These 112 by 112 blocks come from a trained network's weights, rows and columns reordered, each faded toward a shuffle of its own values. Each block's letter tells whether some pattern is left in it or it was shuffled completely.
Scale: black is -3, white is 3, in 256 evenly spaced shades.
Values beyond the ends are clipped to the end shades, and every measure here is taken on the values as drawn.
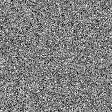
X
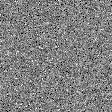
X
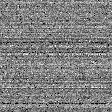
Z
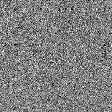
Z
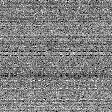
Z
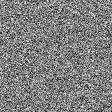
X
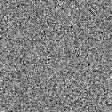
X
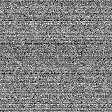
Z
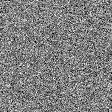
X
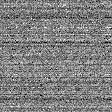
Z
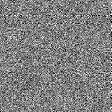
Z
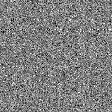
Z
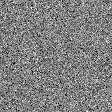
X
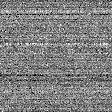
Z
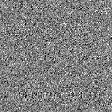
Z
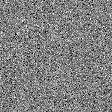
X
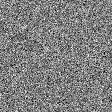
X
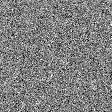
X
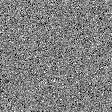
X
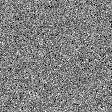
X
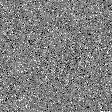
X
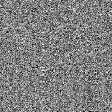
Z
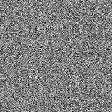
Z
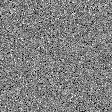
X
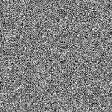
Z
